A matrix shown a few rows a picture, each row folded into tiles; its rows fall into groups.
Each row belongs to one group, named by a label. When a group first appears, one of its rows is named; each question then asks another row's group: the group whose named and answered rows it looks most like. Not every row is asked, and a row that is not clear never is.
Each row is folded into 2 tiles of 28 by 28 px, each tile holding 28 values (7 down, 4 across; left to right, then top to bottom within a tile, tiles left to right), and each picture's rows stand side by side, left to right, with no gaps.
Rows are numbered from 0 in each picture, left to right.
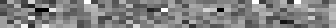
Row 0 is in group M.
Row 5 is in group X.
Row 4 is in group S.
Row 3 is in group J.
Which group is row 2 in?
M
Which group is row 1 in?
S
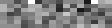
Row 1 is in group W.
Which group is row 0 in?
S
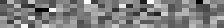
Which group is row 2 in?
W
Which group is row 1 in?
S
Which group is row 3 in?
W
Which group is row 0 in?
M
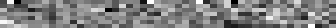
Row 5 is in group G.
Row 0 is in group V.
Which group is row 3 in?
S
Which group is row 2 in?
W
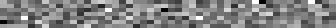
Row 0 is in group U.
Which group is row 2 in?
J
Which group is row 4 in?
S
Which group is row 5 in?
S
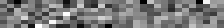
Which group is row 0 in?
U
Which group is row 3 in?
W
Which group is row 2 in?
W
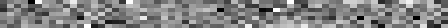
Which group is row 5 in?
V
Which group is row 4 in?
M
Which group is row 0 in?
W
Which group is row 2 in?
X
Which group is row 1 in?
G
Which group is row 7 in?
G
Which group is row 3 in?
J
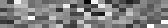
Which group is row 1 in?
W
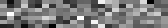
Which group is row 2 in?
S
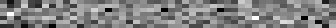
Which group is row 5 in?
G
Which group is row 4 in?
X
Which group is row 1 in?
J
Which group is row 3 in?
J
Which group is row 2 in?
J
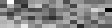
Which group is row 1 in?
J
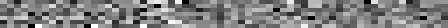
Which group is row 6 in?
W
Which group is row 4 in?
J
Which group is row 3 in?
V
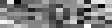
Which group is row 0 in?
V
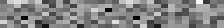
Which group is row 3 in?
S
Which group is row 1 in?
J
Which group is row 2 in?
G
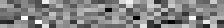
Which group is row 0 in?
U
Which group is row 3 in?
U
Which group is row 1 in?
J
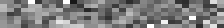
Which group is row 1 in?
V
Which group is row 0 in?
S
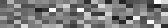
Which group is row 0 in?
M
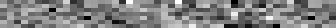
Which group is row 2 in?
X
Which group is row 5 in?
V
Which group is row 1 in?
V
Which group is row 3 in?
V
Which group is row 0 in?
J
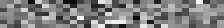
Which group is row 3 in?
S
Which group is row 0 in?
W
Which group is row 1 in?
U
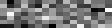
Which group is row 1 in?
M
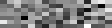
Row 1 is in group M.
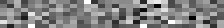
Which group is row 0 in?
G
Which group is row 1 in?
S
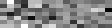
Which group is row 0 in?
V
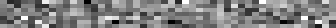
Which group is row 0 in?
U
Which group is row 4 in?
W
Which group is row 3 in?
X
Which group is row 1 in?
W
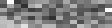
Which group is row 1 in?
M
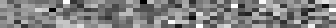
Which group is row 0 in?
J
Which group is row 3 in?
G
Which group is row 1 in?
V
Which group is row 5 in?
M
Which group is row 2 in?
W
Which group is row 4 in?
W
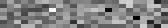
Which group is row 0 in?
M
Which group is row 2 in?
G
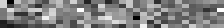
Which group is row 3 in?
M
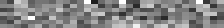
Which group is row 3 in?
S
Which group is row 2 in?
V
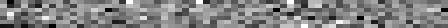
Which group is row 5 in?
V
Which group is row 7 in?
J
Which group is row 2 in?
X
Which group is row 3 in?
S
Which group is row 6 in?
G
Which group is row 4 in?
J
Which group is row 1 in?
J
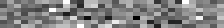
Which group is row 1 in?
V
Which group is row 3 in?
X
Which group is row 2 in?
G
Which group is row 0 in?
M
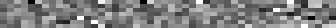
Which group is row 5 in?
V
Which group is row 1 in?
U
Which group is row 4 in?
M
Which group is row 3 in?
S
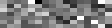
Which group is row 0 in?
S
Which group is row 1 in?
U
